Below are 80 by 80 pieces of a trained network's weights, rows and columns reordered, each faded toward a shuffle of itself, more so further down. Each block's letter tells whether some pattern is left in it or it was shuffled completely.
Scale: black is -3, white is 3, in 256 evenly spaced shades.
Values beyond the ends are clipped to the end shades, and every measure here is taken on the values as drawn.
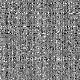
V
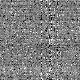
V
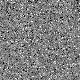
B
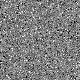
B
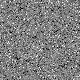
B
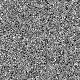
B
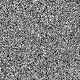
B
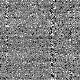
V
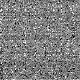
V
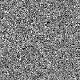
V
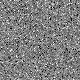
B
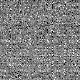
V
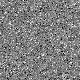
B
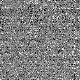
V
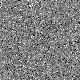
B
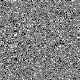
V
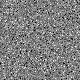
B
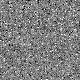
B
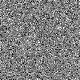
V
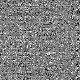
V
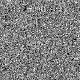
V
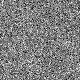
B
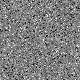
B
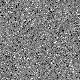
B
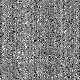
V
